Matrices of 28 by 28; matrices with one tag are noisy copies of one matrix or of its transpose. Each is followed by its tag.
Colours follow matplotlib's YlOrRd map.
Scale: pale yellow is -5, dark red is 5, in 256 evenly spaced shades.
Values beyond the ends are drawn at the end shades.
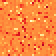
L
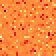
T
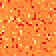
L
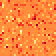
L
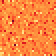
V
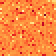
V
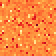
L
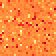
L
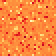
L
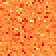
L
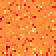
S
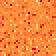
T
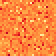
L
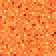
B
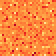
B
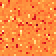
L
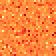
B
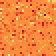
V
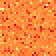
B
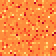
B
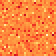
B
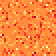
B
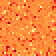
S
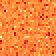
T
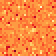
S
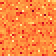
V
